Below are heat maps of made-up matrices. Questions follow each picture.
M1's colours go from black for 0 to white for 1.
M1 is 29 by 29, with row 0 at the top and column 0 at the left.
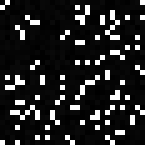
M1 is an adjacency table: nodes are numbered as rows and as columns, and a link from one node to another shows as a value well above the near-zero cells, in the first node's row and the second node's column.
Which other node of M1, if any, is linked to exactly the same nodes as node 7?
none
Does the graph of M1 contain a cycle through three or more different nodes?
yes
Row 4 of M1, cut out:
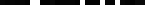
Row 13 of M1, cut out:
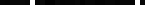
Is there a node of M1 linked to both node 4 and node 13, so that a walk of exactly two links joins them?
yes
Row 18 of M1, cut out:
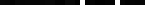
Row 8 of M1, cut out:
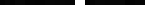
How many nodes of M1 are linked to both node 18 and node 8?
1
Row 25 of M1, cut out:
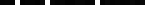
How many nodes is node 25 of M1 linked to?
3
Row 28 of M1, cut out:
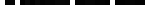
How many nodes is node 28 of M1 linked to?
4
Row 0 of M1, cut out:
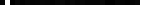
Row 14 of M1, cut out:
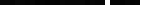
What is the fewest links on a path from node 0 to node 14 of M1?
2
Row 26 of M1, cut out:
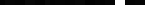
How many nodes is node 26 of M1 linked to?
2
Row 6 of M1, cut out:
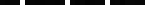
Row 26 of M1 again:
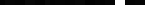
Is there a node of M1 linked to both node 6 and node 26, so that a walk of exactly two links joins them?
no
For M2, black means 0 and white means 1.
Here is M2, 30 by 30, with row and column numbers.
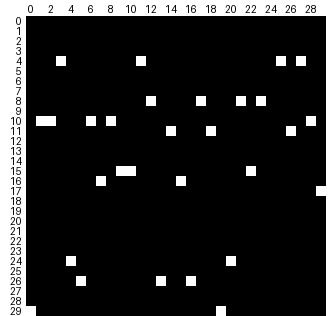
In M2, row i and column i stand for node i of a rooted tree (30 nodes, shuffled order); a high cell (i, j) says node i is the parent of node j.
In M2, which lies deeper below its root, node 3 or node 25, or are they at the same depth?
the same depth
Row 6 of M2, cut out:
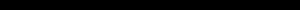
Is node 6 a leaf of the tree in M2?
yes
